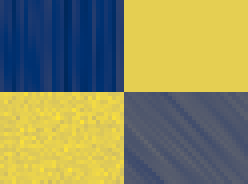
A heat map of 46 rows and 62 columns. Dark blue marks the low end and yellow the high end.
It is made of 2 by 2 panels. Panel 1,1: very low, streaked downward, faint in contrast. Panel 1,2: very high, flat. Panel 2,1: very high, fine-grained, faint in contrast. Panel 2,2: low, slanting down to the right, faint in contrast.
